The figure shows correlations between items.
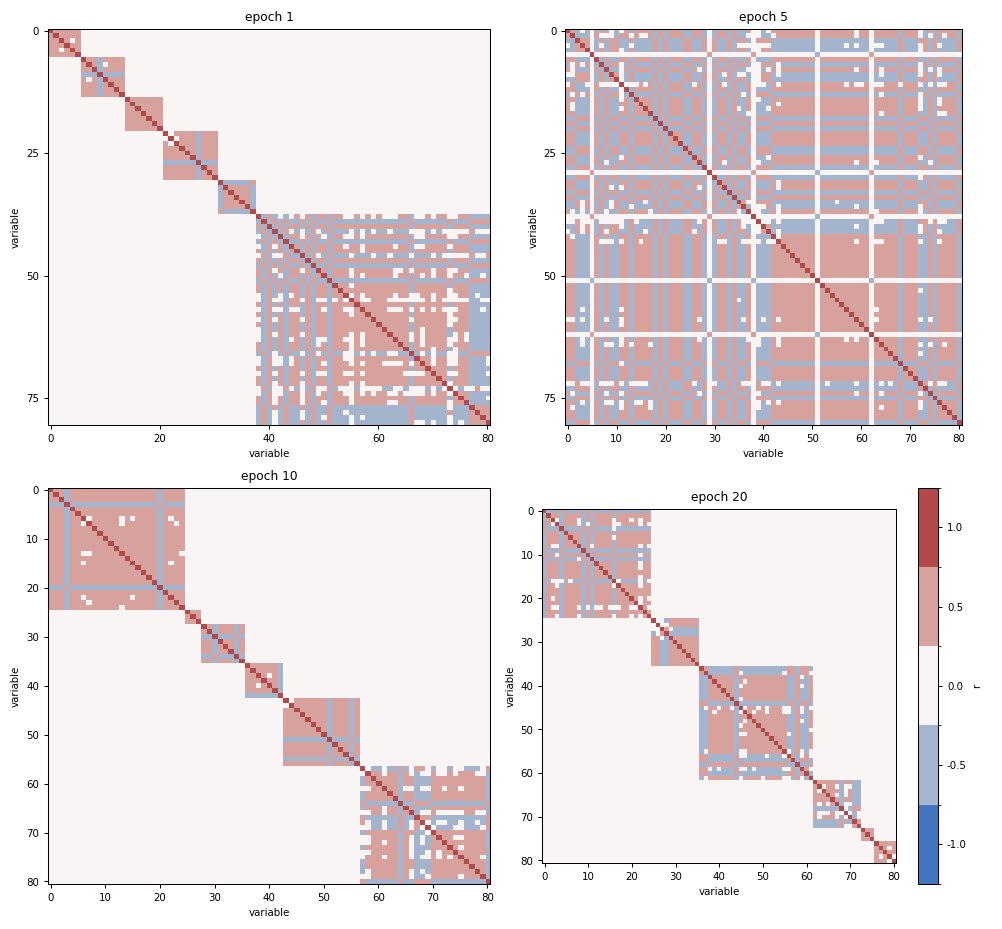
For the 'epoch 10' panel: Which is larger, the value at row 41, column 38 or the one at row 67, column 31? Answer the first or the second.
the first
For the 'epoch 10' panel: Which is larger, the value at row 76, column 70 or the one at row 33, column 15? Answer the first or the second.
the first
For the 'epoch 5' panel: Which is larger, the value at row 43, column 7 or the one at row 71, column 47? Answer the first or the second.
the second
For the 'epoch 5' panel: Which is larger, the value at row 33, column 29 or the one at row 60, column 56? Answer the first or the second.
the second
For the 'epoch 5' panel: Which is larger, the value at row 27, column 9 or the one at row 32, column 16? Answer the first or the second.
the second
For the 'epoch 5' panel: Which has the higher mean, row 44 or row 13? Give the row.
44
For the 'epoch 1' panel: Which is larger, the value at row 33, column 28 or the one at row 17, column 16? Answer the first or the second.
the second
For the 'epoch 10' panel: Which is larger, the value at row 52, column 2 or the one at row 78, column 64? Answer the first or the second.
the first
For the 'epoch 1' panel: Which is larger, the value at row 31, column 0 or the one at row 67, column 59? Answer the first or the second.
the second
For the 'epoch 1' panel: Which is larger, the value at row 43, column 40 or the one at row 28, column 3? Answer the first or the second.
the second
